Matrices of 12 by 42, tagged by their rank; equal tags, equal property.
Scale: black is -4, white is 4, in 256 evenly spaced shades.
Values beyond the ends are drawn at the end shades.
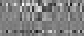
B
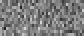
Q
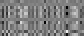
B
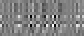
B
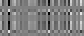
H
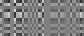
H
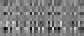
B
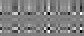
H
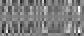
B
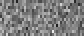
Q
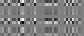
H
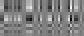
H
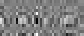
B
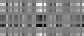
H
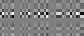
H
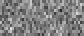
Q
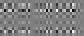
H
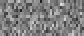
Q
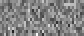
Q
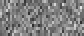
Q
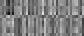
B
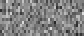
Q
